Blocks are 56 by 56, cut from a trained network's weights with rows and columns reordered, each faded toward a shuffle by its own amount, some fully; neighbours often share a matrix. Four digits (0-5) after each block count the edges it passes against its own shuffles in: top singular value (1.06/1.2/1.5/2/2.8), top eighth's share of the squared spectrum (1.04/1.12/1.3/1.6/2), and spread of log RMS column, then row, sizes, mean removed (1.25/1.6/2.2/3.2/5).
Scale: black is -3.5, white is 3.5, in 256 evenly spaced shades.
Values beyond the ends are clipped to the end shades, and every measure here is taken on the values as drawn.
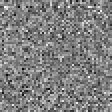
2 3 1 1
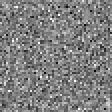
1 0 0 0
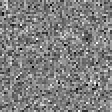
0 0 0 0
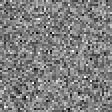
3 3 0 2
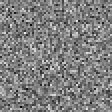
1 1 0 0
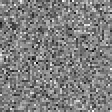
0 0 0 0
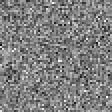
1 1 0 0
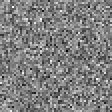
1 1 0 0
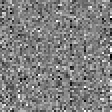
3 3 3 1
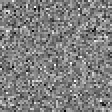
2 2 0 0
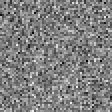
0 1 0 0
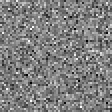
1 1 1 0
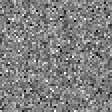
0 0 0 0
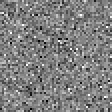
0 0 0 0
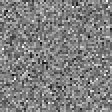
0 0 0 0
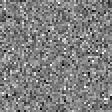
1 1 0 0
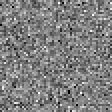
1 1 0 0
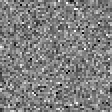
1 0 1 0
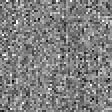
2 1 0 0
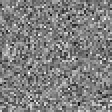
2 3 1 1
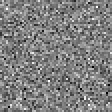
2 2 1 0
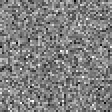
0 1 0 0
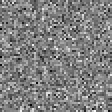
0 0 0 1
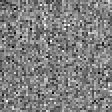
2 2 0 1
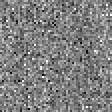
1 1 0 0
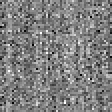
3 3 0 2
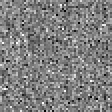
1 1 0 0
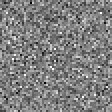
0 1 0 0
